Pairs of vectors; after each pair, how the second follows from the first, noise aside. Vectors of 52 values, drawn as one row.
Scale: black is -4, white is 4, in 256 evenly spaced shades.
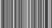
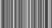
copied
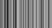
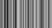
copied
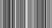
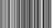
shuffled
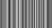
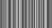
copied
